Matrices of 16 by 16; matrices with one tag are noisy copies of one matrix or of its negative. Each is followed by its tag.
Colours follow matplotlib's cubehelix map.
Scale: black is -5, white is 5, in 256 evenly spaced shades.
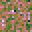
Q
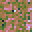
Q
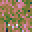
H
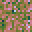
Q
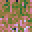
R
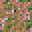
Q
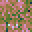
H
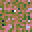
Q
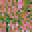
H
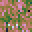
H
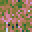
H
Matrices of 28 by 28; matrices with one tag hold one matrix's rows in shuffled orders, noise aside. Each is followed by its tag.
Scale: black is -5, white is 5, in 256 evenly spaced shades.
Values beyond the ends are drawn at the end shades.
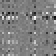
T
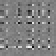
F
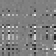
T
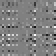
T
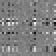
T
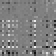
T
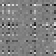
T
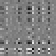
F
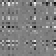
T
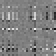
T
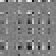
F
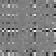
T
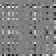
T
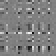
F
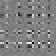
F
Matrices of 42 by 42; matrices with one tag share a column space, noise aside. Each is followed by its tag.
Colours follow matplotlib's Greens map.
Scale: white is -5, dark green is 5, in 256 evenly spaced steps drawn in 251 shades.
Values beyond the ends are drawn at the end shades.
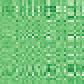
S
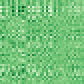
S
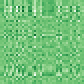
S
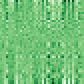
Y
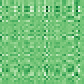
S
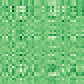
S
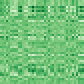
S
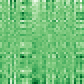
Y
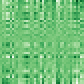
Y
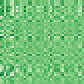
S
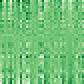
Y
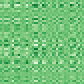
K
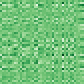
K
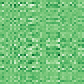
K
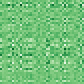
K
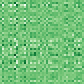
K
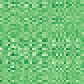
K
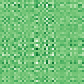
K
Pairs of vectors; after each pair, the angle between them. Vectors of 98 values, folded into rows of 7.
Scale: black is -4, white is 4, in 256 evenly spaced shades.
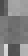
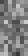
partly aligned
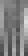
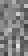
partly opposed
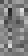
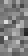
orthogonal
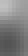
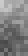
nearly parallel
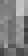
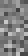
orthogonal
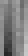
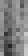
nearly parallel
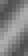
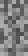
orthogonal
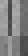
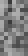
partly aligned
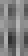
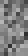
orthogonal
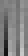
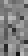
partly aligned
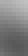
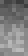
nearly opposite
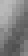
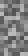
orthogonal
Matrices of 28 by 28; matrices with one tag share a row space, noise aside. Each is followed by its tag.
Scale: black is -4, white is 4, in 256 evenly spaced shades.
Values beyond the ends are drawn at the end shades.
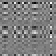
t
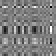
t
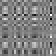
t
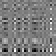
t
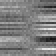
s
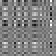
t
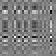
t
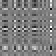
t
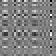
t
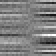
s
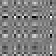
t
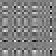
t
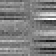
s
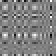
t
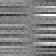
s
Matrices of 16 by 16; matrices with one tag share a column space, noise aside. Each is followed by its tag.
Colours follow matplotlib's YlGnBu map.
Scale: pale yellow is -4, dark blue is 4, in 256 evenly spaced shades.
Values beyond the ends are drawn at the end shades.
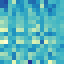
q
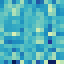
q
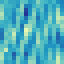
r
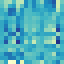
q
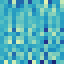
q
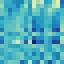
q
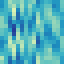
r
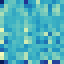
q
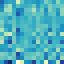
q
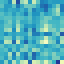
q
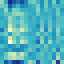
q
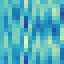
r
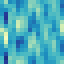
r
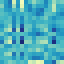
q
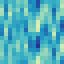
r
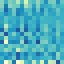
q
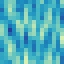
r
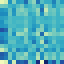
q
